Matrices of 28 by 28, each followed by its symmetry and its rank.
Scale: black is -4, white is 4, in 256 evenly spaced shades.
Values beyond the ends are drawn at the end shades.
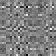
neither, rank three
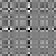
symmetric, rank one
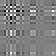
symmetric, rank one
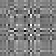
antisymmetric, rank two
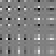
symmetric, rank one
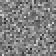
neither, full rank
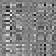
neither, rank three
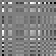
symmetric, rank one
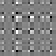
symmetric, rank one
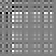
symmetric, rank one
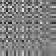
antisymmetric, rank two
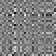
antisymmetric, rank two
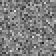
neither, full rank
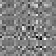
neither, rank three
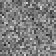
neither, full rank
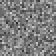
neither, full rank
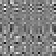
neither, rank three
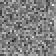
neither, full rank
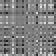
antisymmetric, rank two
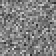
neither, full rank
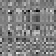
neither, rank three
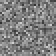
neither, full rank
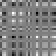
symmetric, rank one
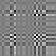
symmetric, rank one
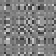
antisymmetric, rank two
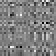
neither, rank three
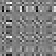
antisymmetric, rank two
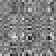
neither, rank three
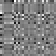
antisymmetric, rank two
